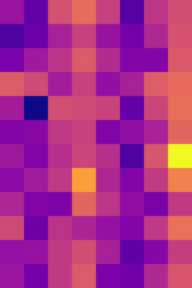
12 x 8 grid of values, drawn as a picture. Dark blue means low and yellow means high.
Stripes running up and down repeat 2 times from left to right. On average the colour sits 40% of the way up the scale. The middle right is the roughest part.
